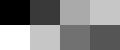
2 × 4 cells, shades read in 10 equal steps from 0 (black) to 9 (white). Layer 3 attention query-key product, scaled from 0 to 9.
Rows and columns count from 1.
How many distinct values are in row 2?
4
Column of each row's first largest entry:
4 1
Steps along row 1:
up up up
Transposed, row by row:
0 9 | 2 7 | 6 4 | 7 3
